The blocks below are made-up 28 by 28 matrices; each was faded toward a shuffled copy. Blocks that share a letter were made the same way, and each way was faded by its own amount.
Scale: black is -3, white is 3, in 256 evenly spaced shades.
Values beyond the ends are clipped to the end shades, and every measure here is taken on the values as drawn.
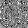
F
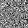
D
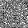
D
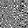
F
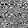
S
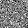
D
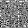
S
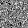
D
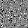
F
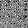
S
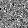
D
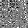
F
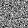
D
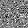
S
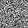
D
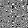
F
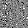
F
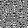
F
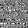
S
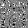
F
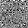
S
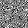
F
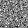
D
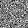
D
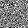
D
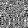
F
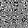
S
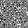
F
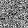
D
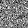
D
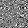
F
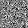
D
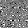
S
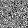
D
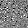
F
